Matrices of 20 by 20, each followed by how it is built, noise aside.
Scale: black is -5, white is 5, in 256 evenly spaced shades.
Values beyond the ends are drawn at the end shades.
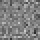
low rank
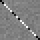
diagonal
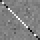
diagonal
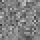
low rank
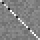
diagonal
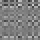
low rank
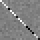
diagonal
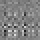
low rank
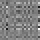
low rank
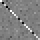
diagonal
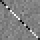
diagonal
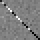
diagonal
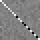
diagonal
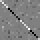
diagonal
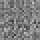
low rank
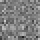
low rank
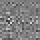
low rank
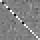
diagonal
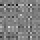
low rank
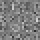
low rank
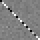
diagonal
